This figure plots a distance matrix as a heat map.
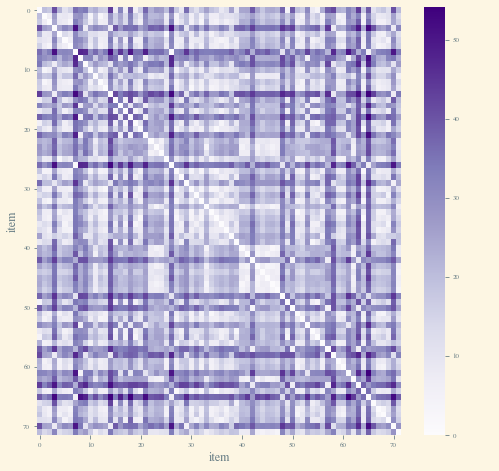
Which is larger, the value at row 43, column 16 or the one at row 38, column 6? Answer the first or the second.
the first
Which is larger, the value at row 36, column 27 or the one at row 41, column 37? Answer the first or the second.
the second
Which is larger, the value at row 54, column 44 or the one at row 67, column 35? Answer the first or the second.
the first
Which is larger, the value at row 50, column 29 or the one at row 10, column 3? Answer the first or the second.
the first
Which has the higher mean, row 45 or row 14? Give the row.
14
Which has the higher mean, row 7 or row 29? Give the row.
7
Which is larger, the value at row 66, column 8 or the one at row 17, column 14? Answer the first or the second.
the second
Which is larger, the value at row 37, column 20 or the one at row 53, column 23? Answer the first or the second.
the second
